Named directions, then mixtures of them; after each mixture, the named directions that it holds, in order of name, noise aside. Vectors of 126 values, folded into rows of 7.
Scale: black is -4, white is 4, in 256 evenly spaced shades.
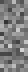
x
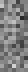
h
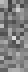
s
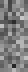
h, s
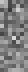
s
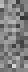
h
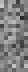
h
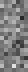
h, x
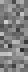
x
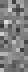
s, x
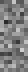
x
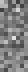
h, s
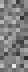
h, x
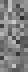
h, s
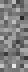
h, x
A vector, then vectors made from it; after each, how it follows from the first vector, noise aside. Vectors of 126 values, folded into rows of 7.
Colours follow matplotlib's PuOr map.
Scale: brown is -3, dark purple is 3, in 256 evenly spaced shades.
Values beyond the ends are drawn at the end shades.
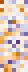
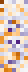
copied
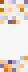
partly zeroed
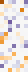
partly zeroed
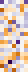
sign-scrambled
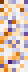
copied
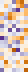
reversed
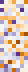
negated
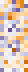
reversed
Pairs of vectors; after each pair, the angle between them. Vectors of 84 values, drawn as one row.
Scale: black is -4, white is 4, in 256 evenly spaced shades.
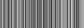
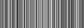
nearly opposite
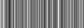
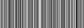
partly aligned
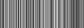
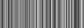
orthogonal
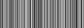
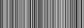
nearly parallel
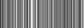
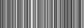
nearly parallel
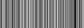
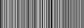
orthogonal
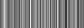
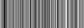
nearly opposite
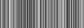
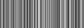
partly aligned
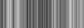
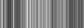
nearly opposite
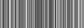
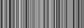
nearly opposite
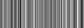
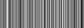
partly aligned
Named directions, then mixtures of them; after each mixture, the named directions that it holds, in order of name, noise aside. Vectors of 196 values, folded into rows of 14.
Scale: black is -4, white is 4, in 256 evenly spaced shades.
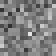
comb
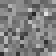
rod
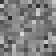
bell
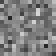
bell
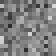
bell, comb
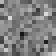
bell, rod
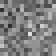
comb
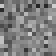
bell, comb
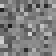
bell, comb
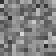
bell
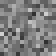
rod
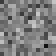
bell, rod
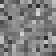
bell
